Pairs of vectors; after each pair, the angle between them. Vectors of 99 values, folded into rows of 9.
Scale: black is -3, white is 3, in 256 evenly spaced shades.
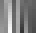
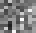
partly opposed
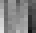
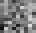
partly opposed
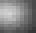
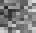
partly opposed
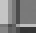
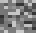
orthogonal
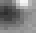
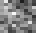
partly opposed
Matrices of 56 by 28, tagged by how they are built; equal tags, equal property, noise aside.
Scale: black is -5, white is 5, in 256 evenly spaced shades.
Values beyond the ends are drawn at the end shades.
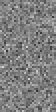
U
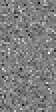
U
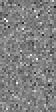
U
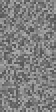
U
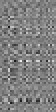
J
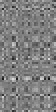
J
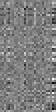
J
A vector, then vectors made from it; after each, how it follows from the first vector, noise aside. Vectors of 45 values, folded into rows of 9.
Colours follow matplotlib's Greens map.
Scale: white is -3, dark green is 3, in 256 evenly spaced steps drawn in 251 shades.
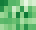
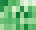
copied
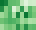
copied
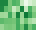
copied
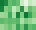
copied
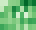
negated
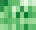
copied
